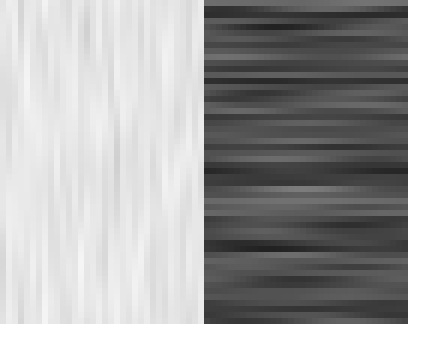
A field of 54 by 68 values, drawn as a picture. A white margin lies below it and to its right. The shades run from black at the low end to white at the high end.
The table splits into one row of 2 panels. Panel 1,1: very high, streaked downward, faint in contrast. Panel 1,2: low, streaked across.
